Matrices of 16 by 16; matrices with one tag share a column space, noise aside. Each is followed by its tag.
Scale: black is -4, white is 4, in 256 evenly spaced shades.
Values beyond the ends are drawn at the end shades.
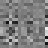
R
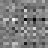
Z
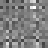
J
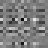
Z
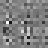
R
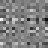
Z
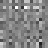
J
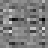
Z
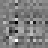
R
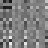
J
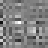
R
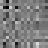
J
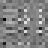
Z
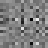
Z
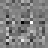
R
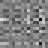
Z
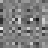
Z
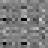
Z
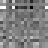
J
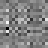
Z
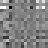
J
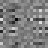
Z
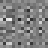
Z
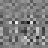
R
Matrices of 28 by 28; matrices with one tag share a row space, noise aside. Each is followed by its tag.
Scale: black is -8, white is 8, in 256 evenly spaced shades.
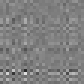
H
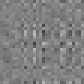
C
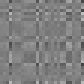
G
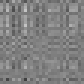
H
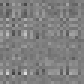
H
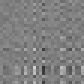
C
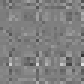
G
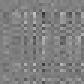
C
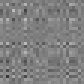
H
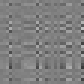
G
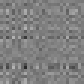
H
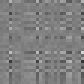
G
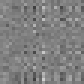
C
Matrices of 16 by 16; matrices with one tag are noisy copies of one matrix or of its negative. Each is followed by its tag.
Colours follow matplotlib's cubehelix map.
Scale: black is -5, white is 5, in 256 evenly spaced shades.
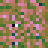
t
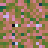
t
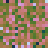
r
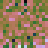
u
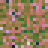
r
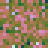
r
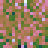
u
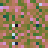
t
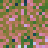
u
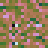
t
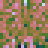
u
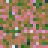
r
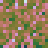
u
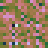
t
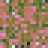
r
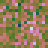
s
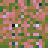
t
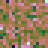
r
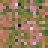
s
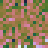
u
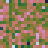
r
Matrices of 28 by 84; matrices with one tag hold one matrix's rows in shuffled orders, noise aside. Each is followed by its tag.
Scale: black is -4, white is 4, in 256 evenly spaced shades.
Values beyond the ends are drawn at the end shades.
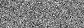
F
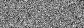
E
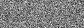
E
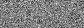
E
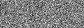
F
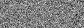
E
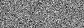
F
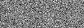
F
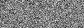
F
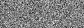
F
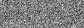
E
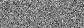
E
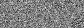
E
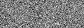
F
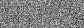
E
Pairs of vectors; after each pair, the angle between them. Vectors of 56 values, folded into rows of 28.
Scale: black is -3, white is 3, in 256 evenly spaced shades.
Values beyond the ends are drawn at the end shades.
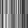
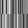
partly aligned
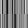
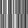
nearly opposite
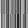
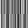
nearly parallel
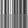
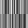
partly aligned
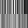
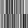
partly opposed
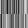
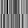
partly aligned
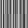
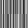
nearly parallel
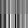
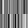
partly aligned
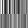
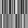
partly aligned
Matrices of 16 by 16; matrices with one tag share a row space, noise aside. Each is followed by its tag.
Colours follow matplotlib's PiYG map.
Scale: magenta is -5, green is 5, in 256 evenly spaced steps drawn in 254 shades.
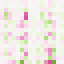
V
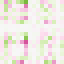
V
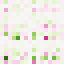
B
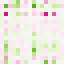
B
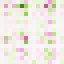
V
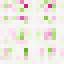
V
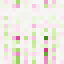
B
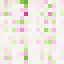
V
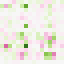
V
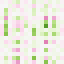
B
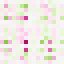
V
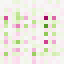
B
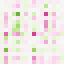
B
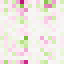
V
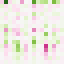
B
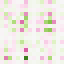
V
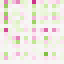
B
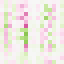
V
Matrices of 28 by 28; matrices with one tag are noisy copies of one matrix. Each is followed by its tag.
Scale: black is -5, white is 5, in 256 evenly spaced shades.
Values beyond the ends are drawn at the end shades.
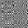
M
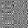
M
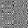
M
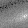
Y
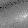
Y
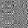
M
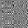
M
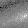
Y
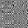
M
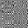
M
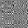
M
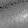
Y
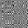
M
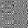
M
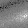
Y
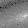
Y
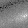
Y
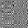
M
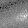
Y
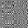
M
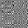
M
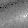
Y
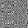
M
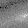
Y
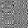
M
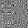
M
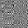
M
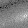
Y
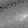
Y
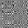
M
